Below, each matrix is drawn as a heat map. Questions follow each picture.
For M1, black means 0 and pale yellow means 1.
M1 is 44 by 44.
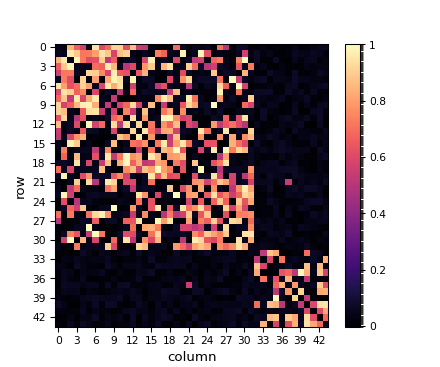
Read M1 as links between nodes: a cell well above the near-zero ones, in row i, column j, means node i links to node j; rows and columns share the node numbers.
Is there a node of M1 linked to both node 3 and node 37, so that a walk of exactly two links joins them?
yes
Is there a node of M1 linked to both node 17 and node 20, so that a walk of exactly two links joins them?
yes
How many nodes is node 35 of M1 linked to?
8
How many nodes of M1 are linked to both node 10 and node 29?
5
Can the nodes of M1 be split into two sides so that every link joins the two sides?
no
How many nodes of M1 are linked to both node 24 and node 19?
5
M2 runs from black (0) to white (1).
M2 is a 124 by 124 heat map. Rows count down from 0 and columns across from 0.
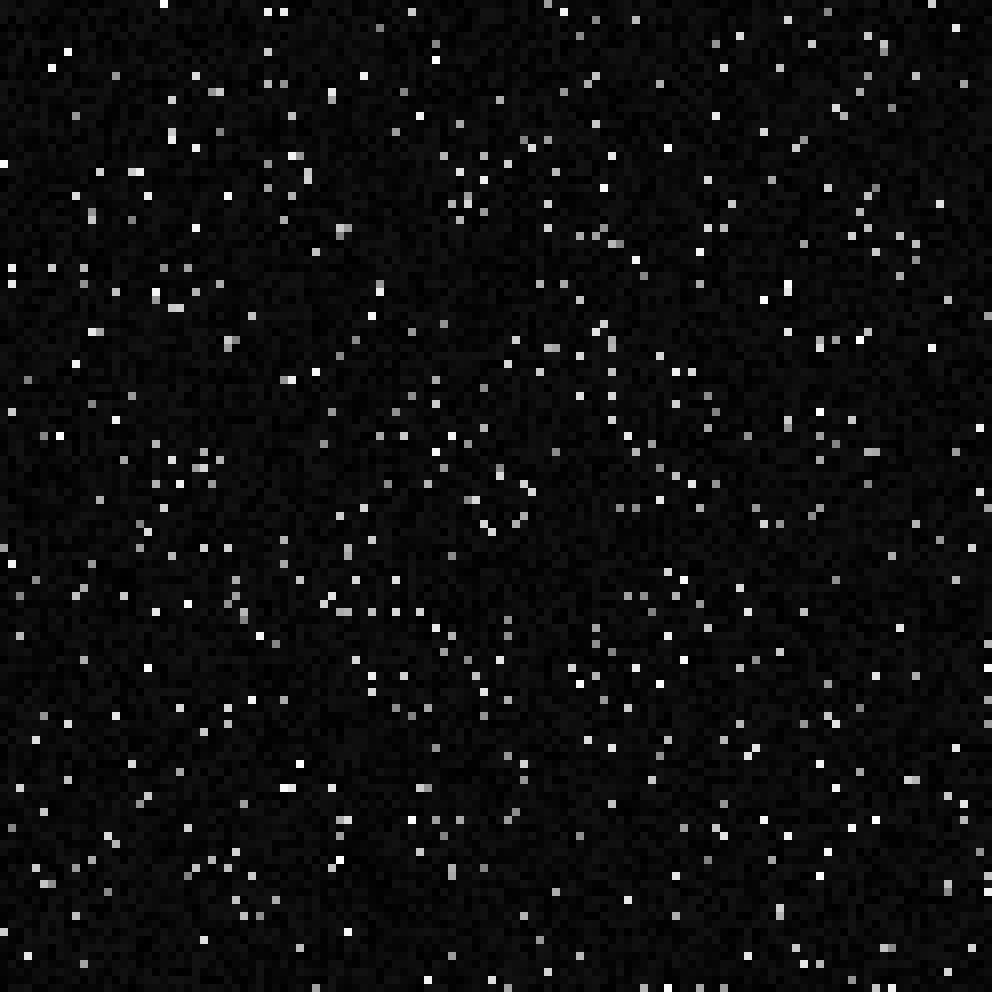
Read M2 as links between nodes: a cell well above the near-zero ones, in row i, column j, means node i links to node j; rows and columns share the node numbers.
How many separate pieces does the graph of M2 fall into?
2
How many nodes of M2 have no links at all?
1
